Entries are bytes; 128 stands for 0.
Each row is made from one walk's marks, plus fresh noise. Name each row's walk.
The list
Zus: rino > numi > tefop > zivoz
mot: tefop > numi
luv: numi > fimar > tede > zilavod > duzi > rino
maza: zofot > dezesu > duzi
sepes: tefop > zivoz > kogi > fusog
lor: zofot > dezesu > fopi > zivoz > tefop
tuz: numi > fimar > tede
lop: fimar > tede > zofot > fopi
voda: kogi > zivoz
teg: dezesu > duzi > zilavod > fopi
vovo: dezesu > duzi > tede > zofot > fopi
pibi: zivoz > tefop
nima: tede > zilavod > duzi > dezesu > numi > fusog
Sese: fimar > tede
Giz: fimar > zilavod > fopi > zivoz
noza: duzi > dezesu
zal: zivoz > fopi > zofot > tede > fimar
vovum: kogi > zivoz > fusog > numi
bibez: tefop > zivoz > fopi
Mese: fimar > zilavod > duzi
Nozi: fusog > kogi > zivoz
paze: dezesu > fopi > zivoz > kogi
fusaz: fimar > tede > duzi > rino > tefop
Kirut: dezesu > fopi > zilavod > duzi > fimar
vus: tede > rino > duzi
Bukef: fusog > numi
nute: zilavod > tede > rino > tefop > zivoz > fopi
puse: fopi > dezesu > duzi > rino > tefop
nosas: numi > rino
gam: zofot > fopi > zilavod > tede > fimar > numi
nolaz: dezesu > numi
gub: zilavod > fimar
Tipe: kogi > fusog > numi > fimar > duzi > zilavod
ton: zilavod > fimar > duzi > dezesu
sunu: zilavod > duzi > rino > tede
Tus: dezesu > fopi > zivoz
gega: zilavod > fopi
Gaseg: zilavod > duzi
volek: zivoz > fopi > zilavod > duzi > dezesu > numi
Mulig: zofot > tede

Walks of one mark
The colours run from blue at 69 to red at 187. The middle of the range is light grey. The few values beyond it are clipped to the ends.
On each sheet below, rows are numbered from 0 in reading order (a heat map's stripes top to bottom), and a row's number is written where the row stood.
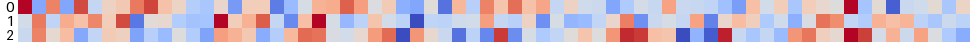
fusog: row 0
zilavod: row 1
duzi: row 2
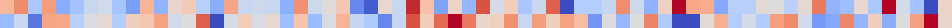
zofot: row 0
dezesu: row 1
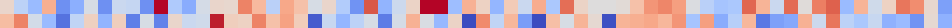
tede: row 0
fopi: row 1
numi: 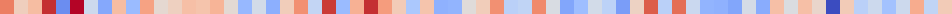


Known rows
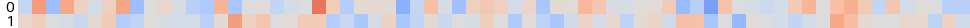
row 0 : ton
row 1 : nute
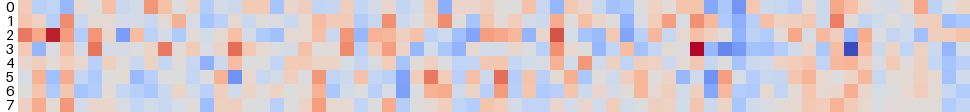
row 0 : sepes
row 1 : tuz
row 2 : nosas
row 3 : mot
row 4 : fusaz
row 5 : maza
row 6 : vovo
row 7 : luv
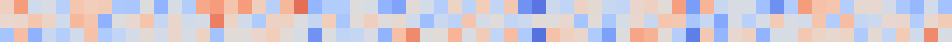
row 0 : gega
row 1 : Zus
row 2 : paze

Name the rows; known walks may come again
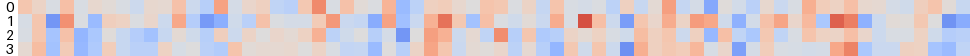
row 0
nima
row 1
Sese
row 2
vovo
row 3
zal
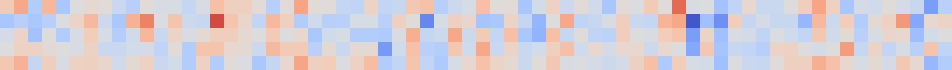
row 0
gam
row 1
pibi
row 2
lor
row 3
puse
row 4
Tipe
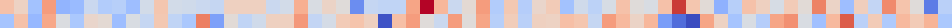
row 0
Mulig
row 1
noza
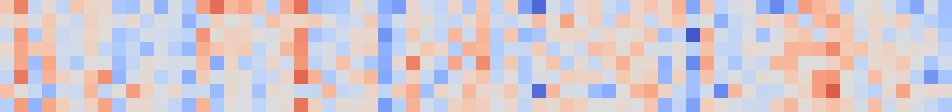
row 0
gega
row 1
fusaz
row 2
teg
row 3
sunu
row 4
maza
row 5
Mese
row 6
Nozi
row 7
ton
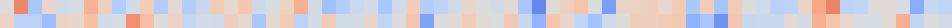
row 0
Giz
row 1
sepes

